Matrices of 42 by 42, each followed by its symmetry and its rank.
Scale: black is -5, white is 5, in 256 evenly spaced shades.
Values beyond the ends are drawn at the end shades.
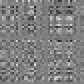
neither, rank three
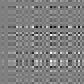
neither, rank one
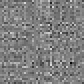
neither, rank five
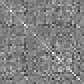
symmetric, rank five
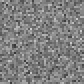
neither, full rank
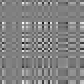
symmetric, rank one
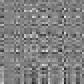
neither, rank three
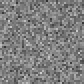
neither, full rank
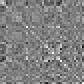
symmetric, rank five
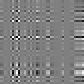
neither, rank one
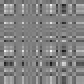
symmetric, rank one
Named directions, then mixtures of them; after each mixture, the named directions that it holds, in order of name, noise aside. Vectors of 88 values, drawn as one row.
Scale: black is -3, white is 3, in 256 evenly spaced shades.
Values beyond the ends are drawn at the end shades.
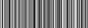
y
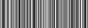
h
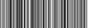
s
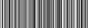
y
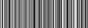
y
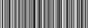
y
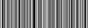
h, y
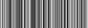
s, y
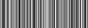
h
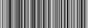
s, y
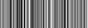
s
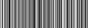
y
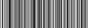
s, y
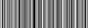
h, y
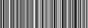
y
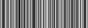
h, s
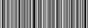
h, y
